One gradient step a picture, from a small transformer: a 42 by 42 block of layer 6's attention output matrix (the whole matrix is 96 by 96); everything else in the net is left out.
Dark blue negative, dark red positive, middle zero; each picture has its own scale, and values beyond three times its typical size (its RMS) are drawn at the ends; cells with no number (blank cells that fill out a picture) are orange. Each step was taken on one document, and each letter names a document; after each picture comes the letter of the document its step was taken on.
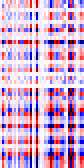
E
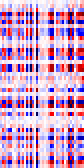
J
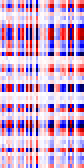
J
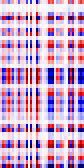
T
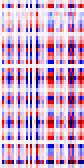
T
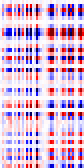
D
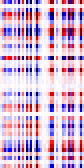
D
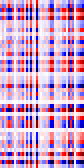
J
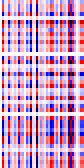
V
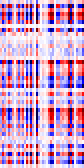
J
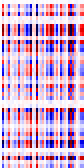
V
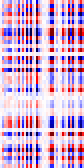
D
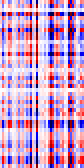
E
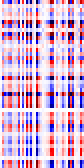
D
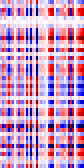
J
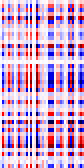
T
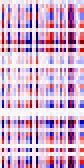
V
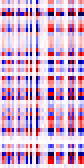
T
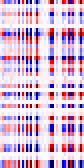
D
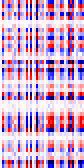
T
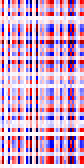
V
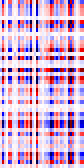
E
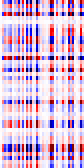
D
